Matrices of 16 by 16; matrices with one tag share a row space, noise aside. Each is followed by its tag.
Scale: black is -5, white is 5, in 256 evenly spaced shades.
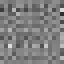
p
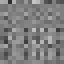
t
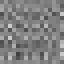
p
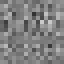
t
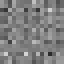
t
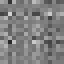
t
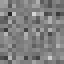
t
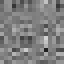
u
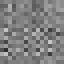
t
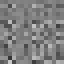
t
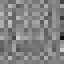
p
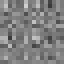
t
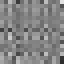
p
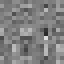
u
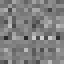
t
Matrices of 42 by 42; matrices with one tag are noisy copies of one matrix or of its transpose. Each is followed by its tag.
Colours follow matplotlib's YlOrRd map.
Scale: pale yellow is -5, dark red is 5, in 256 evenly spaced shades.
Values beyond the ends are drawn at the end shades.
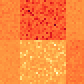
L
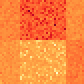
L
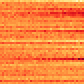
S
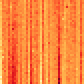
S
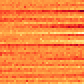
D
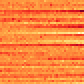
D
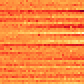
D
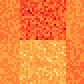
L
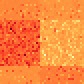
L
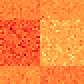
L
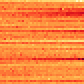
S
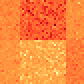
L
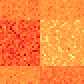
L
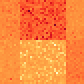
L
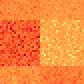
L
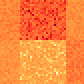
L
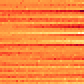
D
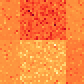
L
